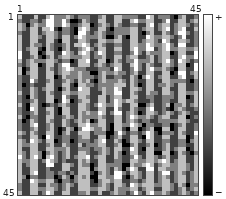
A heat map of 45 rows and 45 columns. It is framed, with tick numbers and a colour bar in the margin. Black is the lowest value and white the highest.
On average the colour sits 50% of the way up the scale. The grain runs up and down. Stripes running up and down repeat 11 times from left to right.
